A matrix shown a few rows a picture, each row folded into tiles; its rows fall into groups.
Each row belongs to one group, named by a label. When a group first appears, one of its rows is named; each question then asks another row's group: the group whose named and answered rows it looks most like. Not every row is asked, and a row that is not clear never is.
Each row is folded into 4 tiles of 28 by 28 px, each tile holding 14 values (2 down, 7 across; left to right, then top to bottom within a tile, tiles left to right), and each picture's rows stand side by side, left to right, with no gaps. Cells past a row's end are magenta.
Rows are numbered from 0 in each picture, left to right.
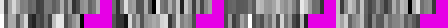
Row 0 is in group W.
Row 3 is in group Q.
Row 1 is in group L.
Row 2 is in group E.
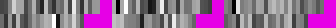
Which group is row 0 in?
L
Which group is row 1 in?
W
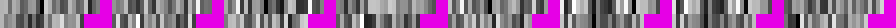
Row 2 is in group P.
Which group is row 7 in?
L
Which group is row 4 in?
P
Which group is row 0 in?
W
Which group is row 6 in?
Q
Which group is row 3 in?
E
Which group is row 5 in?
Q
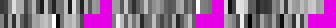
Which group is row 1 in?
P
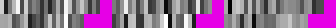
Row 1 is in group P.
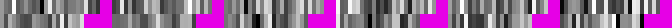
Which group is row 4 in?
L
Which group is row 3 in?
Q
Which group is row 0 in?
W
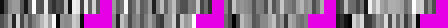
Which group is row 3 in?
E
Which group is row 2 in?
L
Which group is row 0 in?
L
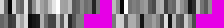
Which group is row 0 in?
E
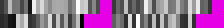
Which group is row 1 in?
E
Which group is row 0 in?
E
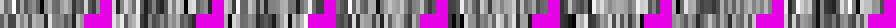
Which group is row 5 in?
E
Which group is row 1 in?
Q
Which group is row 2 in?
W
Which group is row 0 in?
P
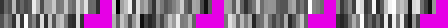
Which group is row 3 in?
E
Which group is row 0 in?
E
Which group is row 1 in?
W
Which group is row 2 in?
P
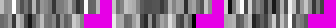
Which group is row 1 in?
Q
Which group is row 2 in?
Q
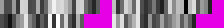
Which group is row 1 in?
Q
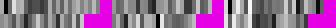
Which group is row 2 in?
W
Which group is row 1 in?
P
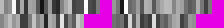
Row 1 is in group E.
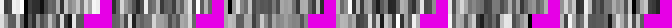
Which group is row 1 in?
L
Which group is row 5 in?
W
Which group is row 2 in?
Q
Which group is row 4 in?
W
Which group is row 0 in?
Q
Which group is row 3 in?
P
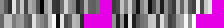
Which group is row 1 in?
L
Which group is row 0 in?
P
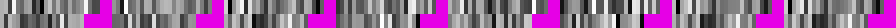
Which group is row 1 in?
E
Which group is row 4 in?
P
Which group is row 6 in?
W
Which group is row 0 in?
W
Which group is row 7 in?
W
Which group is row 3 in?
L
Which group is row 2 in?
W
